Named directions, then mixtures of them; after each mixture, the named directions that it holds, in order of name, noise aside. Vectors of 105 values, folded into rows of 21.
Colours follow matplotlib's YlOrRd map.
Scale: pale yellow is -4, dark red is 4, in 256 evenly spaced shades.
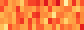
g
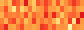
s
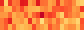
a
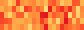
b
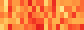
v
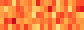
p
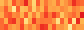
s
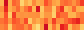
a, v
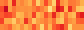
p, v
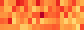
a, b, g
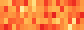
s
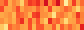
g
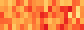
b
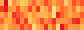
a, g, v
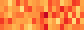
b, s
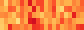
v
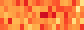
a, b, s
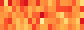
a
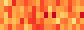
p, s, v
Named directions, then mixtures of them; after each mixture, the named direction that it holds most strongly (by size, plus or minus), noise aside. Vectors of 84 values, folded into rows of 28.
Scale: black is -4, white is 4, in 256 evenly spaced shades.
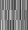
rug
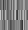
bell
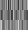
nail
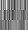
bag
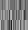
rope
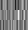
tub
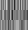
bag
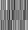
bag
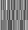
bag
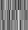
tub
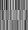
bag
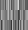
nail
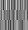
bag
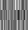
tub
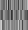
nail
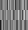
tub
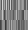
bag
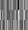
tub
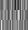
tub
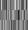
tub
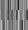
nail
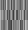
bell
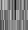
bell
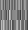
rug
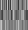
nail
